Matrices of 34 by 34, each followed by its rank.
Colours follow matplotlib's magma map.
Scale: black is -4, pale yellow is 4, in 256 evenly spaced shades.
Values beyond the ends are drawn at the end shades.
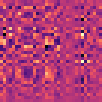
three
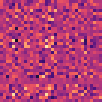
five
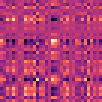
two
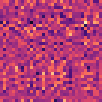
five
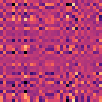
three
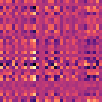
two
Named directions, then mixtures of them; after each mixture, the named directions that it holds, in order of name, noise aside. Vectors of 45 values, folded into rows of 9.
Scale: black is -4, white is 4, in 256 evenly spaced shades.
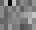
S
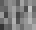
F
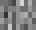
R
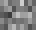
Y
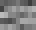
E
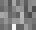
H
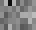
S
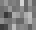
F, Y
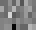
H, R, Y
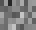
H, R, S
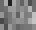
E, S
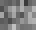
E, F, Y
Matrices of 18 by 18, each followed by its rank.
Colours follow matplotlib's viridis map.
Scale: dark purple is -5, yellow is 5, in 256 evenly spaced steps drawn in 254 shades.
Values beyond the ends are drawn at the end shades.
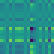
one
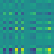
one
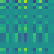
one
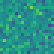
full rank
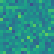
full rank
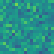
full rank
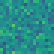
full rank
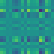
one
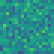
full rank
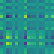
one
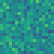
full rank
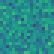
full rank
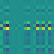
one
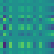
one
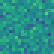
full rank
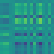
one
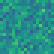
full rank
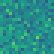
full rank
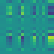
one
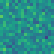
full rank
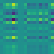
one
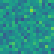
full rank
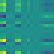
one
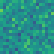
full rank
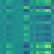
one
